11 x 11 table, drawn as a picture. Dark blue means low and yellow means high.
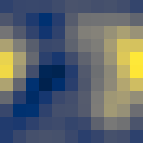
Stripes: none. Roughest part: middle left. Ninth with the highest average: middle right. Calmest part: bottom middle.
